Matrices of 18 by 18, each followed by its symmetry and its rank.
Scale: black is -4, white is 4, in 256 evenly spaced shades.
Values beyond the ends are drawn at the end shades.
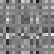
neither, rank two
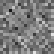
symmetric, full rank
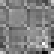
symmetric, rank three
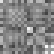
symmetric, rank three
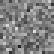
neither, full rank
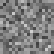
symmetric, full rank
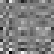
neither, rank two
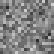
neither, full rank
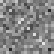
symmetric, full rank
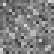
symmetric, full rank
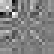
symmetric, rank three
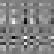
neither, rank two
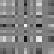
symmetric, rank one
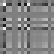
symmetric, rank one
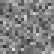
neither, full rank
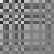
symmetric, rank one
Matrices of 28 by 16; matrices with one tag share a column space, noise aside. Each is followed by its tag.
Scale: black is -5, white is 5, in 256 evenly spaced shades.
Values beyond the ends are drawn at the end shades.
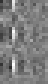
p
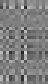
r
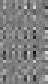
r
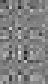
r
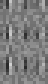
p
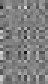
r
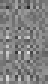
r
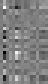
r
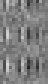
p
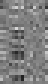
r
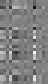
r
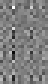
r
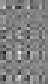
r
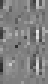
p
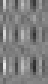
p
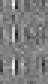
p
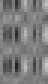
p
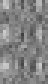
p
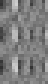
p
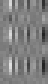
p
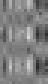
p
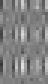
p
